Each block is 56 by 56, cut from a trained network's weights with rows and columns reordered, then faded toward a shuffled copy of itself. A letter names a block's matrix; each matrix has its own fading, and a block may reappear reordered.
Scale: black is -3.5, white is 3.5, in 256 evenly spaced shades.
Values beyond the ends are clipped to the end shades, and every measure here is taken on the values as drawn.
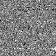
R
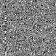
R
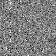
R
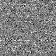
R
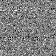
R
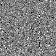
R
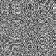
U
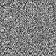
U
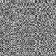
U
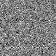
R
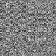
U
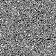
R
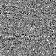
R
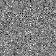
R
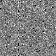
R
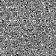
R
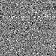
R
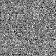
R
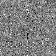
R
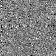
R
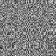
U
